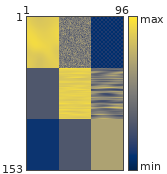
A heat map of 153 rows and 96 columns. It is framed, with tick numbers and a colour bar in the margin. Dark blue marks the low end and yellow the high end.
The table splits into 3 rows of 3 panels. Panel 1,1: very high, smooth, faint in contrast. Panel 1,2: middling, fine-grained. Panel 1,3: very low, checkered, faint in contrast. Panel 2,1: low, flat. Panel 2,2: very high, streaked across, faint in contrast. Panel 2,3: middling, streaked across, strong in contrast. Panel 3,1: very low, flat. Panel 3,2: low, flat. Panel 3,3: high, flat.
